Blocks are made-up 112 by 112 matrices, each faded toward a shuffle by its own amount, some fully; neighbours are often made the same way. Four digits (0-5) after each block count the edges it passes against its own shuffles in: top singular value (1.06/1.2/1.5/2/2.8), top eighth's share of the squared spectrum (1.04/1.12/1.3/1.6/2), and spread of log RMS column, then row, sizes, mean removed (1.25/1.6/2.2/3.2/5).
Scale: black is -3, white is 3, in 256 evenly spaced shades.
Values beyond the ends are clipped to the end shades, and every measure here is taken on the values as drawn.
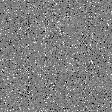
2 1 1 0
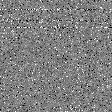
2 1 0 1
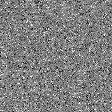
3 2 1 1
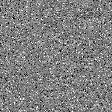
3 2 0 1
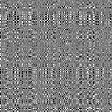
5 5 4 4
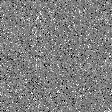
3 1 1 0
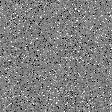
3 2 0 0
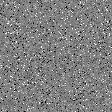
0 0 1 0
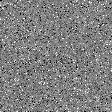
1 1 0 1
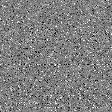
1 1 1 2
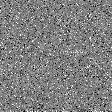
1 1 0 1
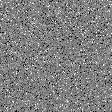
0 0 0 0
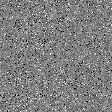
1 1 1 1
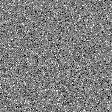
0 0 0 0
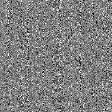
1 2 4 0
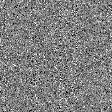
0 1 2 0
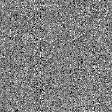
1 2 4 0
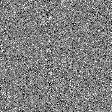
0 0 2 0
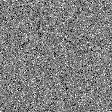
0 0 1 0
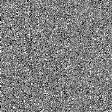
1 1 3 0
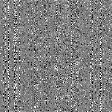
3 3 4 0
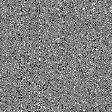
2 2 2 0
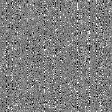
3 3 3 0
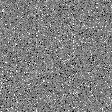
1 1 1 0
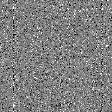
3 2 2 0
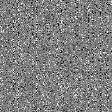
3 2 3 0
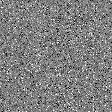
1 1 1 0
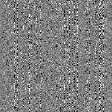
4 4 4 0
